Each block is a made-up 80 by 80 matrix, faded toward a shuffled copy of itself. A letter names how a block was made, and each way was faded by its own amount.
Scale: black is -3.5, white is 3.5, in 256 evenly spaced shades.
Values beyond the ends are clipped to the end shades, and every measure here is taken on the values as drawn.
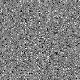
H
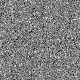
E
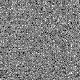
H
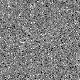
H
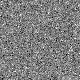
E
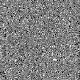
H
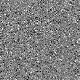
H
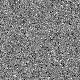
E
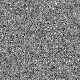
E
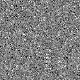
H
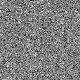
H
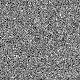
E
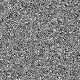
E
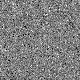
E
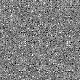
H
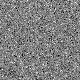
E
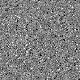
H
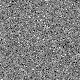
E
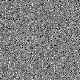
H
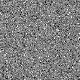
H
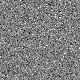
E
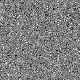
H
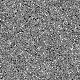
E
